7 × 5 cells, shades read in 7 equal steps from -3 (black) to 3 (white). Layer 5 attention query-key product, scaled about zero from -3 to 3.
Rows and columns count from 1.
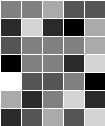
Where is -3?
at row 2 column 4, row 4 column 1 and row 5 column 5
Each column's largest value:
3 2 1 2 2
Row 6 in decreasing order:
2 1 0 -2 -2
